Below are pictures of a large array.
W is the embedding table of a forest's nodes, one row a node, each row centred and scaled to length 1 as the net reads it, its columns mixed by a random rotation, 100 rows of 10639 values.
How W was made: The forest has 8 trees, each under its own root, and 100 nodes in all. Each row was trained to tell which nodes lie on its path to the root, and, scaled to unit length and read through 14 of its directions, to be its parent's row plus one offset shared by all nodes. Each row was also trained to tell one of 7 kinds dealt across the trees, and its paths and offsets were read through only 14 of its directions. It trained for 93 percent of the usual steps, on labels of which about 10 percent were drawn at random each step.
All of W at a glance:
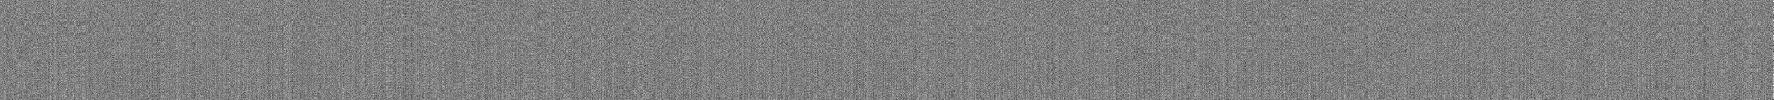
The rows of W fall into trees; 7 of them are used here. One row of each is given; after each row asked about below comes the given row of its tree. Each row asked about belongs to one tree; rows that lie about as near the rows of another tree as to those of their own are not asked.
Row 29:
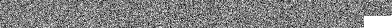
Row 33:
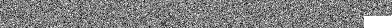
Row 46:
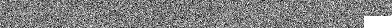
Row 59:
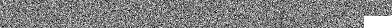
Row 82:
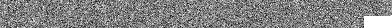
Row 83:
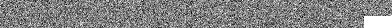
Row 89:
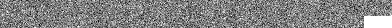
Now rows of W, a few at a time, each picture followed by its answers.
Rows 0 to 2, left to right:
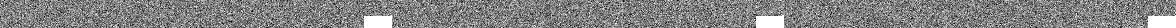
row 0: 29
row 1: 83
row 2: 82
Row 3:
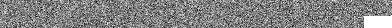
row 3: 82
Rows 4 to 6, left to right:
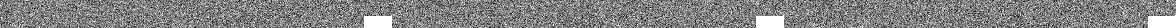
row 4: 29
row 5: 89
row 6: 83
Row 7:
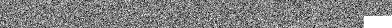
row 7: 33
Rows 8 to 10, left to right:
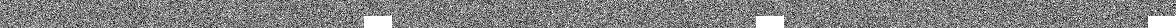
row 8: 29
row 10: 82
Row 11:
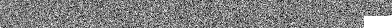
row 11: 29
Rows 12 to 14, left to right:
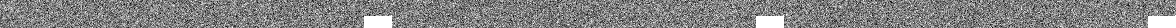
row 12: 29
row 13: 46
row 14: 59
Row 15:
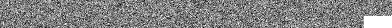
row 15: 33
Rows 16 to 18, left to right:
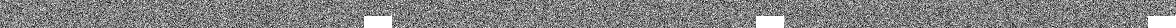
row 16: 89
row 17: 59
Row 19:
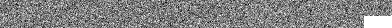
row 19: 46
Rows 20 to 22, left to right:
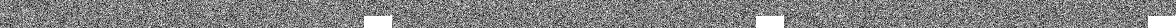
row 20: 89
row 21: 33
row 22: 33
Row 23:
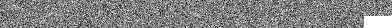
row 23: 33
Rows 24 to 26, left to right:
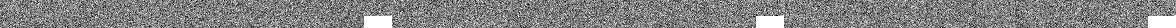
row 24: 33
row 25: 83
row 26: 89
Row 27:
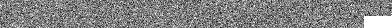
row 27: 29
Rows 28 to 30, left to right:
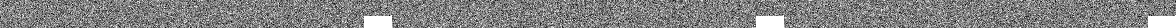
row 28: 29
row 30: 29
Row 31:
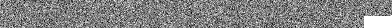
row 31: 59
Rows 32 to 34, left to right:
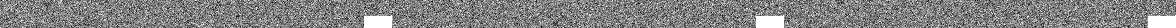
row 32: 82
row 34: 33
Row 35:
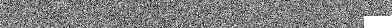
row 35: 46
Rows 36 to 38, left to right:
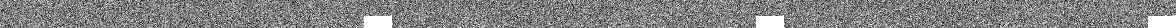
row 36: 29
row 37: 46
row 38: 46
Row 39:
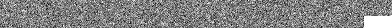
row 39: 89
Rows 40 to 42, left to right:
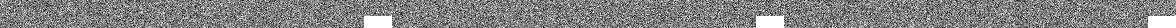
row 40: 89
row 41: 82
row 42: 83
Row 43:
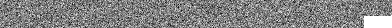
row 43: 46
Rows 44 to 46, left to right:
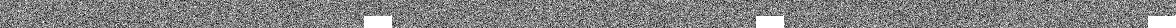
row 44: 29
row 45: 59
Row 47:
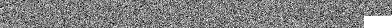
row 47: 33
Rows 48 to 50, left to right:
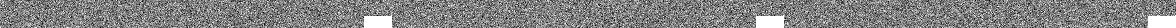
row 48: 83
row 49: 29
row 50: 33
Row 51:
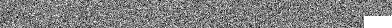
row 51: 33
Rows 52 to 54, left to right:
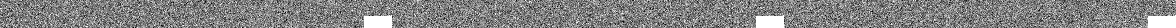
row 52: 33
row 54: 29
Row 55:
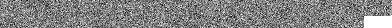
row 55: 89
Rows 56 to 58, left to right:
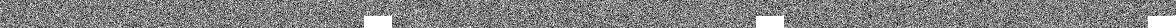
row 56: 33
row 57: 89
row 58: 33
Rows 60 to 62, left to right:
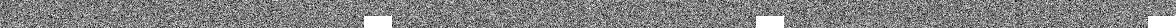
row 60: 46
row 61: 59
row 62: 83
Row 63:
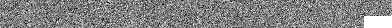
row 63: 83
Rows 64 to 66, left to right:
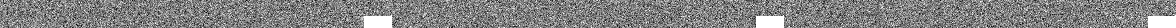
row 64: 29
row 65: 82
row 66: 59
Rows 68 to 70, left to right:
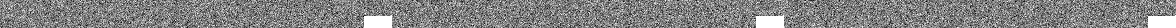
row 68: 89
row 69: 83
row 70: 83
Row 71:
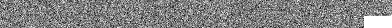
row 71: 89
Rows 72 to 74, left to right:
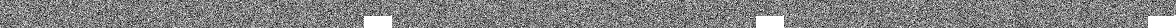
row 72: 29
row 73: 82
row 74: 89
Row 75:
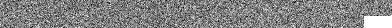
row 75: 46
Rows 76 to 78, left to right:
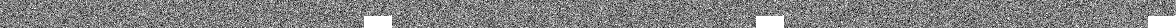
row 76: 33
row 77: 82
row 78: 89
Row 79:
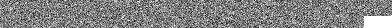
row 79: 29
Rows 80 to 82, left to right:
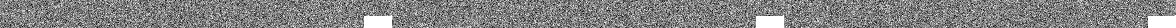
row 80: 89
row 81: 83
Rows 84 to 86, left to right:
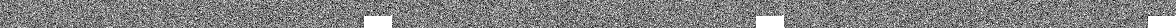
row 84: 82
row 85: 89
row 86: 83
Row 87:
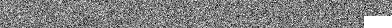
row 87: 82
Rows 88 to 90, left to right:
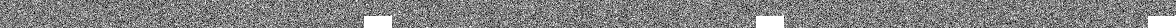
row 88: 46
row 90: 29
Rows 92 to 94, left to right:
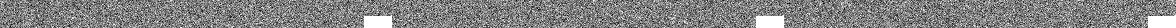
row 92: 46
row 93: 29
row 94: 46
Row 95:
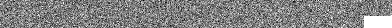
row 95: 46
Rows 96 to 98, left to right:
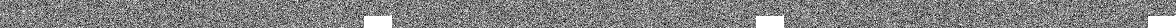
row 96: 89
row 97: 46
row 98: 46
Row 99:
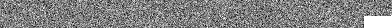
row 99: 89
